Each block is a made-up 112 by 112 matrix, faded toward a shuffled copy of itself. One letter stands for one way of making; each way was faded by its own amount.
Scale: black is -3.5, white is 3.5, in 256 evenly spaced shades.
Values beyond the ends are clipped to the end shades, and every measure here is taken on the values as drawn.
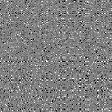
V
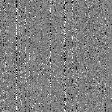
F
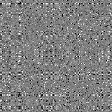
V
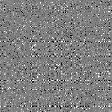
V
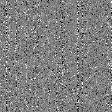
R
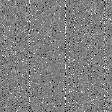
R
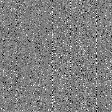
R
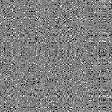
V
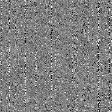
F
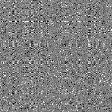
V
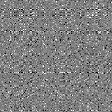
V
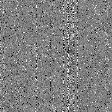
R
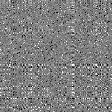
V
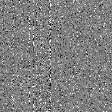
R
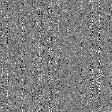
F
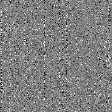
R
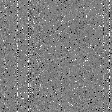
R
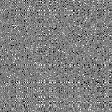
V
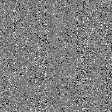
R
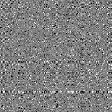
V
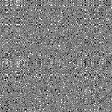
V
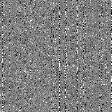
F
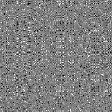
V
